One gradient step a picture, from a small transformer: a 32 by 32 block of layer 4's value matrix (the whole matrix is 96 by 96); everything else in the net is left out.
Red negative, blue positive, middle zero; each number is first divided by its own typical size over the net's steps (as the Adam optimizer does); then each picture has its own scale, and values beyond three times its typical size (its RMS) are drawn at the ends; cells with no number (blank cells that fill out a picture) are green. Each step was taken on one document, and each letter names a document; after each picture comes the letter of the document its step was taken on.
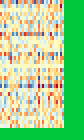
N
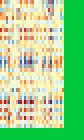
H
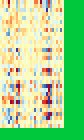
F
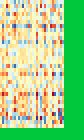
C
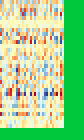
H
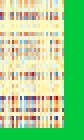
H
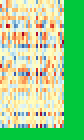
C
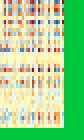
N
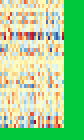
N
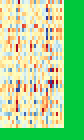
F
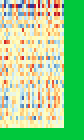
N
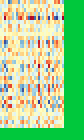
N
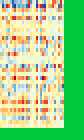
C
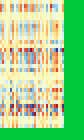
H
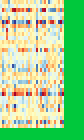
C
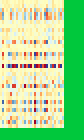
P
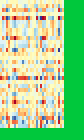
C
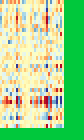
F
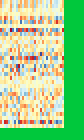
H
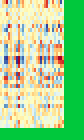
N
